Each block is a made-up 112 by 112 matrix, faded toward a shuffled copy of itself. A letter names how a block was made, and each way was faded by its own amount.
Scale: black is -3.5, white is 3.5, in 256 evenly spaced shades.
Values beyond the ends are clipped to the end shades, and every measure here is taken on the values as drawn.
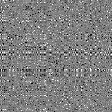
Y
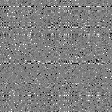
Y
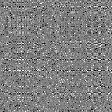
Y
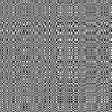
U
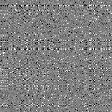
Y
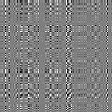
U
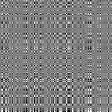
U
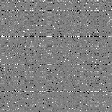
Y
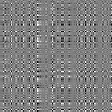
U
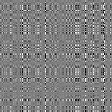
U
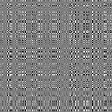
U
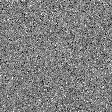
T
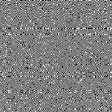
Y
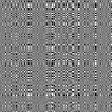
U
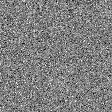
T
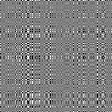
U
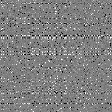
Y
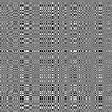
U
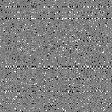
Y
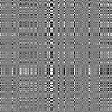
U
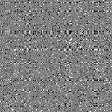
Y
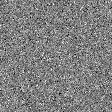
T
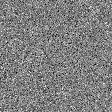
T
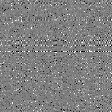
Y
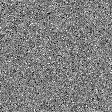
T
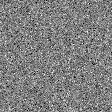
T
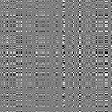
U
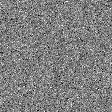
T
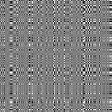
U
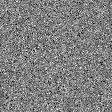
T
